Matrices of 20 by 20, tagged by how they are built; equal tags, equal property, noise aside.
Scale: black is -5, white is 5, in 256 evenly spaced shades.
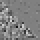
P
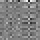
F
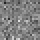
F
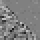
P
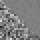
P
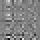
F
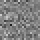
F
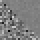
P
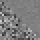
P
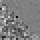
P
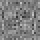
F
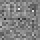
F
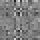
F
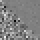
P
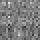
F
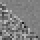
P
